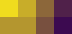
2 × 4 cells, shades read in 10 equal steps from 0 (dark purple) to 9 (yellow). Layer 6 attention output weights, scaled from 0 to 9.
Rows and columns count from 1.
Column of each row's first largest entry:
1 1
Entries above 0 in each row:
4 3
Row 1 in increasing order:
1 4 7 9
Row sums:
21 15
